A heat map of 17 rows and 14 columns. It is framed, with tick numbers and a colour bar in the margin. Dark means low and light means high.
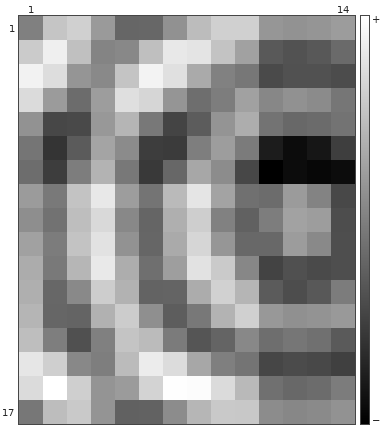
Ninth with the lowest average: middle right. Seam: vertical, 70% of the way across, the left part higher. Rings: centred on the middle right.
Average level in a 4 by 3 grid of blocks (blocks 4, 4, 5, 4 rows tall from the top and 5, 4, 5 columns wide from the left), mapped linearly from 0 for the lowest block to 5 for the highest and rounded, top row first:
5 5 2 | 3 2 0 | 4 4 2 | 4 5 2
